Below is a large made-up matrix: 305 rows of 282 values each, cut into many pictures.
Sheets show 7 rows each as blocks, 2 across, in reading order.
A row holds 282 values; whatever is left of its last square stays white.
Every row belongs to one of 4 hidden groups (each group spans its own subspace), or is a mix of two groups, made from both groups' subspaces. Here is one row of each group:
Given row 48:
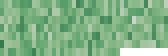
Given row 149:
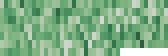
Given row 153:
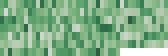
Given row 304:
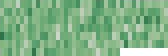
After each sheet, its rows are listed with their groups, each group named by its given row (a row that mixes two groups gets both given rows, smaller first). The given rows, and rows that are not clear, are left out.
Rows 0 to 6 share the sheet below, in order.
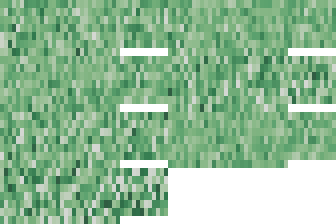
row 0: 48
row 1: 48
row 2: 304
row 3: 304
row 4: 48
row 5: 304
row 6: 149
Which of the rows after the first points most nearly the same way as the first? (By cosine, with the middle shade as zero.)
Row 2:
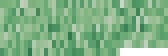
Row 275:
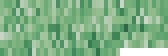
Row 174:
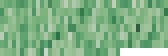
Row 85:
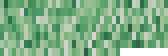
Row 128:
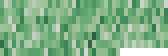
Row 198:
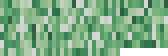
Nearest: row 275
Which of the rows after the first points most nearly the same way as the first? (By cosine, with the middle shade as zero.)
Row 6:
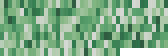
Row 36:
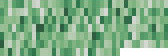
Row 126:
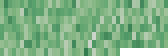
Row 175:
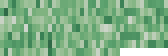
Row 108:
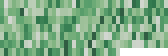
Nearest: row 126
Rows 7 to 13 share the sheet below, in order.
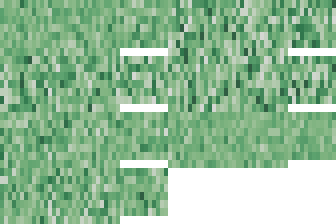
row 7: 149 and 304
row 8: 48
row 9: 48
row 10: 304
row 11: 153
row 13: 153
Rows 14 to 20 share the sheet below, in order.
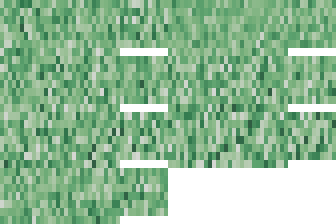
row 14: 48 and 149
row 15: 149
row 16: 153
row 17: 153
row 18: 149
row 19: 304
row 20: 304
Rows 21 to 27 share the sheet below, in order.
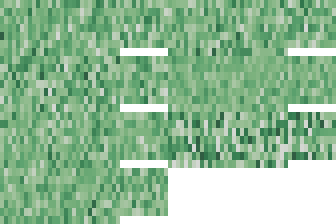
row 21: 304
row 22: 304
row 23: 153
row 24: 149
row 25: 153
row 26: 149 and 304
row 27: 149
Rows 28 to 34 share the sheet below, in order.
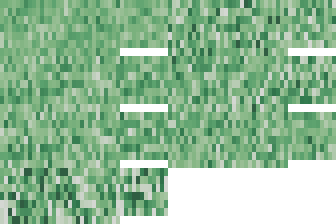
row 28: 153
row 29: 48 and 149
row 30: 153
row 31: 149
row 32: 153
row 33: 153
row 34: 48
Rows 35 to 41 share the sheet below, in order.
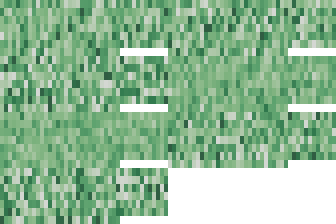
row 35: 304
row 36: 48 and 153
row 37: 153
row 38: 304
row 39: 48 and 149
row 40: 48 and 304
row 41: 48
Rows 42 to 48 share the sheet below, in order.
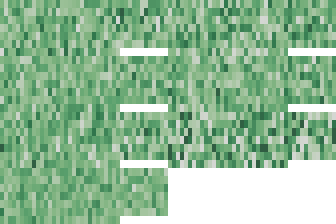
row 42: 48 and 149
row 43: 153
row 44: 48 and 304
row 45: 48
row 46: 304
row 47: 48
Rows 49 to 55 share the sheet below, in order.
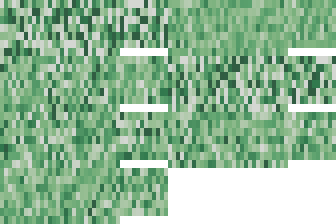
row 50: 48 and 304
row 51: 153
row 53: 48 and 304
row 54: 48
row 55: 149
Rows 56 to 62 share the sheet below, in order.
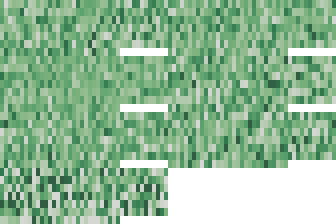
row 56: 149
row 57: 153
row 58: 153
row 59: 153
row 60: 153
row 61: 304
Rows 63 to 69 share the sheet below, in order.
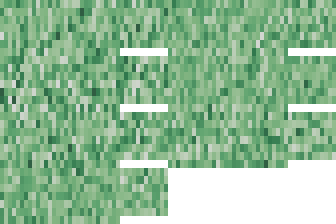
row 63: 304
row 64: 149
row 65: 48
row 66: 153 and 304
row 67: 304
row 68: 153
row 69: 48
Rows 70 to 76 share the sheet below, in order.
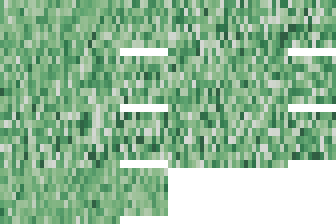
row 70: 149
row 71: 149 and 304
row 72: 304
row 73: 153
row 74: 153 and 304
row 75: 48
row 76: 48
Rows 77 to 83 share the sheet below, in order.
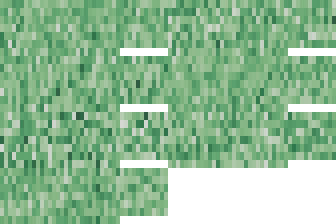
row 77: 48
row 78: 153
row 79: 304
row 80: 149
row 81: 48
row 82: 153
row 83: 153
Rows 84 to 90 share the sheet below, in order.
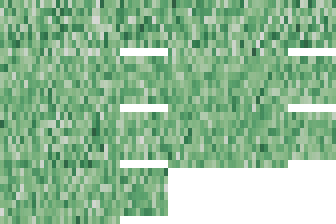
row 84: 153
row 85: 149
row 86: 153
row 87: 149
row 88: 153
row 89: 48
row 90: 48
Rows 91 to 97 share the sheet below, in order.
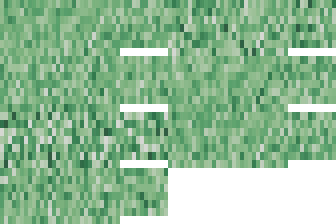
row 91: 149
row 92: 48 and 149
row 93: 153
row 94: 149
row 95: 153
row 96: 149
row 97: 153
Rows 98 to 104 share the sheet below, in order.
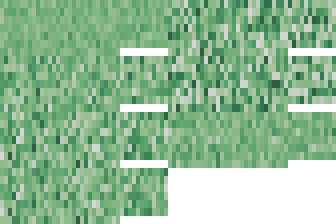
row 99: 304
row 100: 149 and 153
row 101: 153
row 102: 48
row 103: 153
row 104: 48
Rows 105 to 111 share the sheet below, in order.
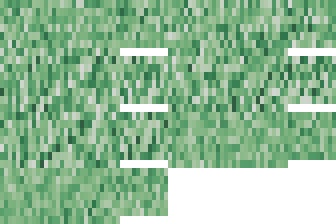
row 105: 48
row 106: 304
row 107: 304
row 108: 149
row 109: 304
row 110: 48
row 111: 149
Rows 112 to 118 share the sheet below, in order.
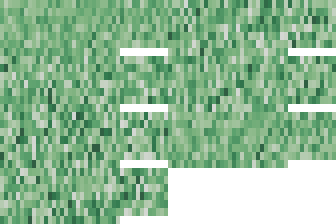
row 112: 149
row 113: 304
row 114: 153
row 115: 304
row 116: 48
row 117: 149
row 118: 304
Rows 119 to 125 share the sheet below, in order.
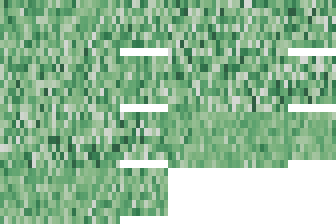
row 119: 149
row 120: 48
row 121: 153
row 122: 149
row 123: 304
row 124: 48
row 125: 149
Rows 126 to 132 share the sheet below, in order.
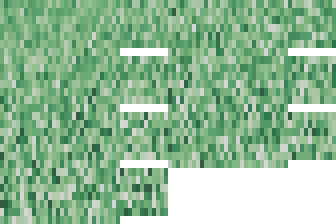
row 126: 149
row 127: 153
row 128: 48 and 149
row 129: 48
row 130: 48
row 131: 304
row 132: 48 and 304
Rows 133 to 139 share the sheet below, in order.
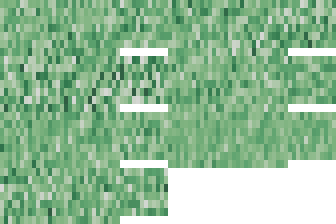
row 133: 304
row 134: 149
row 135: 149
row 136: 153
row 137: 304
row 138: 304
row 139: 153
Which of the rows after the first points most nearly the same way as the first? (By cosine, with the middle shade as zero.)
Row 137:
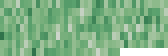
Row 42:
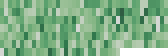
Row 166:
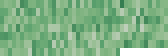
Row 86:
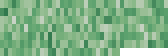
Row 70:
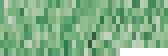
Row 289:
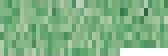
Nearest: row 166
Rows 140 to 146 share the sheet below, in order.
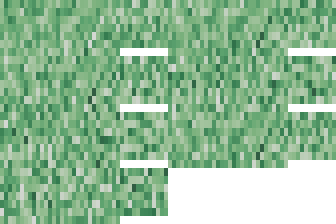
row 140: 149
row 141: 149
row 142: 149
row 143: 153
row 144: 153
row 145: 149
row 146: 48
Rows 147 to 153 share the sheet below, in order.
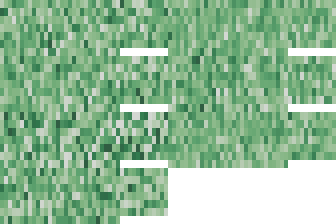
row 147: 153 and 304
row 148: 304
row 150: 48 and 304
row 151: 149
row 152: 304
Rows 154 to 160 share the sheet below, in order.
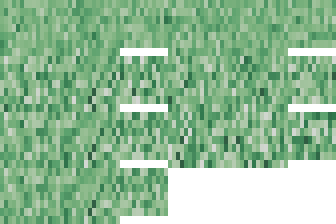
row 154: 48
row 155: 153
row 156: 149
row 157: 48
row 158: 149
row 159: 48 and 304
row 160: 149
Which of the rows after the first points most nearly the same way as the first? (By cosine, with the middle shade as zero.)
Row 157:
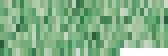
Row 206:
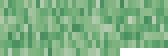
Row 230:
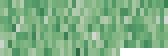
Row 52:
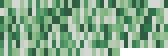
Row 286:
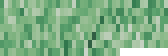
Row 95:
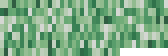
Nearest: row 286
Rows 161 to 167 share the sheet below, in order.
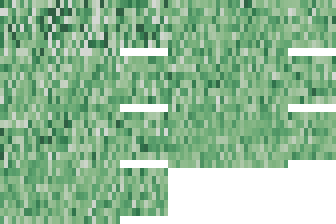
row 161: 153
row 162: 48
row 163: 48 and 153
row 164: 153
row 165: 153
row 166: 304
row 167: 149
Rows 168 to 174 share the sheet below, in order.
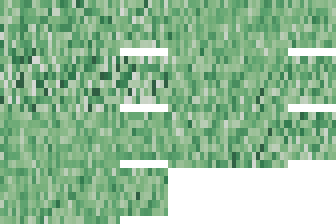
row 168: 48
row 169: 304
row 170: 48
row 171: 149
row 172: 48
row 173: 149
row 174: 304
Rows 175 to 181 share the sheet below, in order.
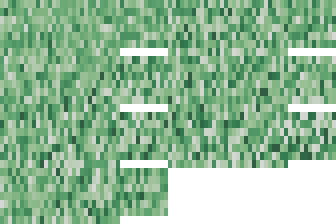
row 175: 153
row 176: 153
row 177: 149
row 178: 48
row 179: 304
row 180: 149
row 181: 153 and 304
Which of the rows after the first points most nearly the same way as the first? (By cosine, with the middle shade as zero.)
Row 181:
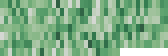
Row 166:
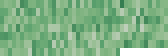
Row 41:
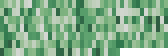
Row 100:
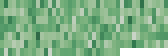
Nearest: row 41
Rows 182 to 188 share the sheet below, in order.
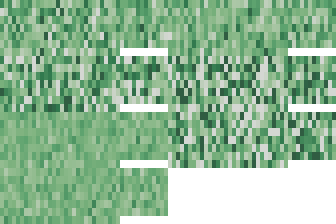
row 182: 153
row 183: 304
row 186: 304
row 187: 48
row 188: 149
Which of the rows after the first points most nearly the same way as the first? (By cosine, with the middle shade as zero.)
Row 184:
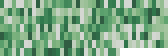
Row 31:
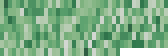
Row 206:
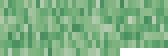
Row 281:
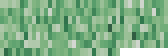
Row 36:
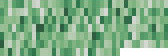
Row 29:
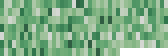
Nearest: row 29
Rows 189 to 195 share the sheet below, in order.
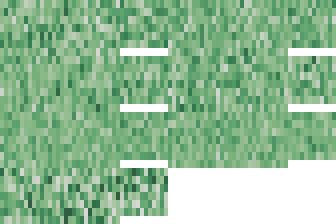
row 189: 153
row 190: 48
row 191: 304
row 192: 48
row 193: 48
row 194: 153
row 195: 149
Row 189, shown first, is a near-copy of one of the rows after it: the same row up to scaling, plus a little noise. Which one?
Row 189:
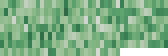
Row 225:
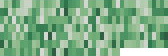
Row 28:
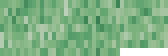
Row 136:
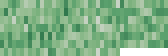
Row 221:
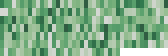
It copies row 136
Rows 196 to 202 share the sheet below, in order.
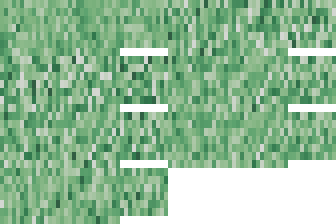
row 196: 48
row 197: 304
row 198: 48
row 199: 149
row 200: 149
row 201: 149
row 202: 304
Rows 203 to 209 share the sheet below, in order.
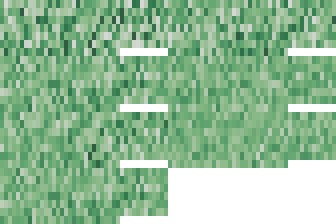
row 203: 149
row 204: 153 and 304
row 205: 304
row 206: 153
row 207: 149 and 304
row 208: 149
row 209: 304
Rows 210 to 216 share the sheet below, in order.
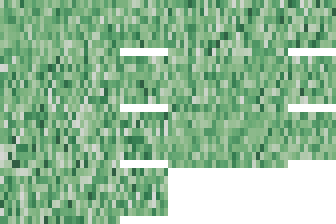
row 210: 149
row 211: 304
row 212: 153
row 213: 149
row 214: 48
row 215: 149
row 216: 48 and 304
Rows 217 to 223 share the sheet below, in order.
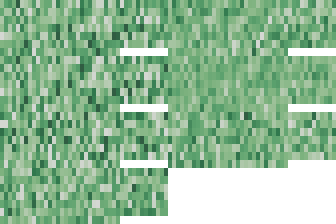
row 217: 304
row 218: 149
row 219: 304
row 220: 304
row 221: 153
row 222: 48
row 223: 48
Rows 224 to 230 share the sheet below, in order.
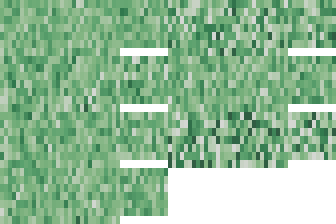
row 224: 48
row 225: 153
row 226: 48 and 149
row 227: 48
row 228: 48
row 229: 48
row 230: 48
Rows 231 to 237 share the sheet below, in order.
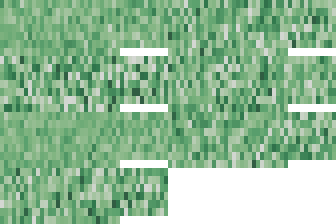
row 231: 149
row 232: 304
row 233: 149
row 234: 153
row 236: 149
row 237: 304
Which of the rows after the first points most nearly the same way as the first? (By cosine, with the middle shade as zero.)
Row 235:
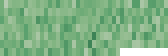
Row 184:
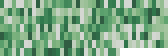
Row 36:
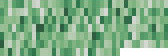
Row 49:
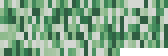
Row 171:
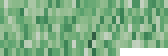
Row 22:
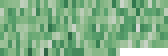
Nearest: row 171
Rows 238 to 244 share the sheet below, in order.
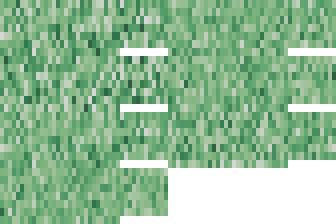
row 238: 304
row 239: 149
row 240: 149
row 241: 48
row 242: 304
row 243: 153
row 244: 48
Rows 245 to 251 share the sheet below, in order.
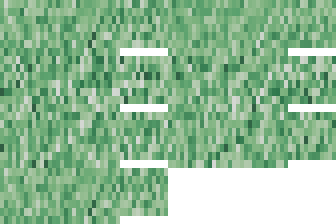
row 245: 149
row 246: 149
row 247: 304
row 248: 149
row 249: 304
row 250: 304
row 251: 149
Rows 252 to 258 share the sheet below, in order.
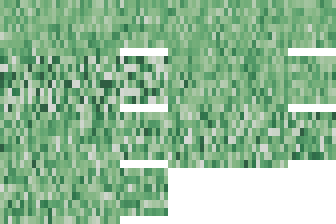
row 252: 304
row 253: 153
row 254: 153
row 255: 48 and 153
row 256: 304
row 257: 48
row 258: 153
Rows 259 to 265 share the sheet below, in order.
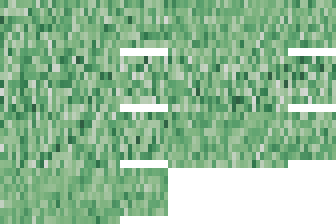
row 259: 153
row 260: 149
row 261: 48
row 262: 149
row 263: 304
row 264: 149
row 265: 304
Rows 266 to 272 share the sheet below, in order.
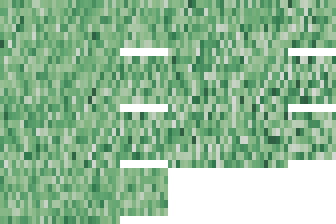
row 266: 48
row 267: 304
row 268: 149
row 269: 149
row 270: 149
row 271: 153
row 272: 153
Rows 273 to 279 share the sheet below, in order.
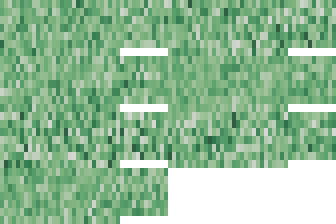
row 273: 48
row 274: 149
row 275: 304
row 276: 149 and 153
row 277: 149
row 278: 153
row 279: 149
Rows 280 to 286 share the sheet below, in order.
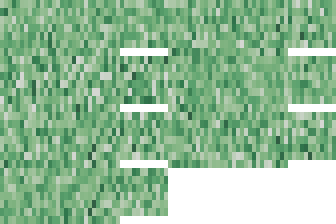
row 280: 153
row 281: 149
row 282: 48
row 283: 48
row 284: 149
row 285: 149
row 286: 149
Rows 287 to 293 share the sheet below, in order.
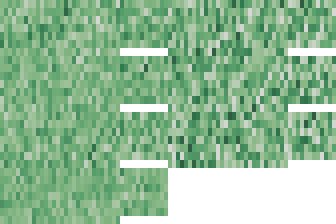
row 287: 153
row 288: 304
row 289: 48
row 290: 149
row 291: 149
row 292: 48
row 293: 304
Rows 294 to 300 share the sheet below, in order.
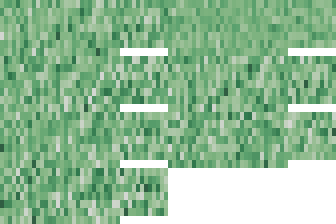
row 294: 304
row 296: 149
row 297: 304
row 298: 304
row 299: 48 and 153
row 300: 304
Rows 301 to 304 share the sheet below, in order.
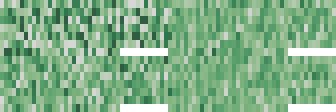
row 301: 149
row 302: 304
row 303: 48
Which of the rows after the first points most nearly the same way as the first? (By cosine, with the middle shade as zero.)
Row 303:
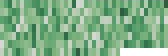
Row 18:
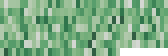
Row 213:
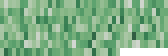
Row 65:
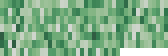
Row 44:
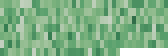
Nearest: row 44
